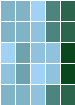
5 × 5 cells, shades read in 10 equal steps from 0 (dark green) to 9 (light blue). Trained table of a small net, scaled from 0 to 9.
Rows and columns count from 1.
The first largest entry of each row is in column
3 3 1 3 3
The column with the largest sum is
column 3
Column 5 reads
2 2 0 0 2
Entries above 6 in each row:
3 3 3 3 3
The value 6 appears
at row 3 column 2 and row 4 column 2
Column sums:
38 33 42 28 6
